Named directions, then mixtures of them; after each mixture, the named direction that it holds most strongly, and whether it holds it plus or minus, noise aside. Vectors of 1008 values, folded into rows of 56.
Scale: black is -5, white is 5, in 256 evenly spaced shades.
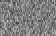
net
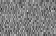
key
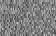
key, minus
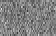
key, minus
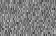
key, plus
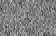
key, plus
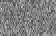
key, minus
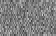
key, minus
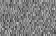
key, minus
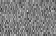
key, plus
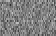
net, minus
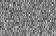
net, plus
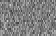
net, plus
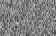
net, minus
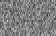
net, plus
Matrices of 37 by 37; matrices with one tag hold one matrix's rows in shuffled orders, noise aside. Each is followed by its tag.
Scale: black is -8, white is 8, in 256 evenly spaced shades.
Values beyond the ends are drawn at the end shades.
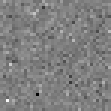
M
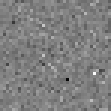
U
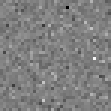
U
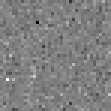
M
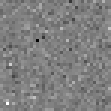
M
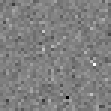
U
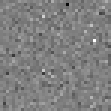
U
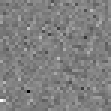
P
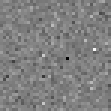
U
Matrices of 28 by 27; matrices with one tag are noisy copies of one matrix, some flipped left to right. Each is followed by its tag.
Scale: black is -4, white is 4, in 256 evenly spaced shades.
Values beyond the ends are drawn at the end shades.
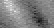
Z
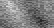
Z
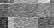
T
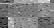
T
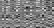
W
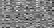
W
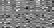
W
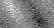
Z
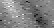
Z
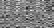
W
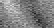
Z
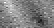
Z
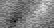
Z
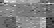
T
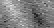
Z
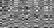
W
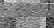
T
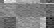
T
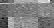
T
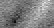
Z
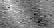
Z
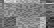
T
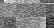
T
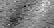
Z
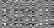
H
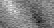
Z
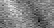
Z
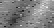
Z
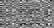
H
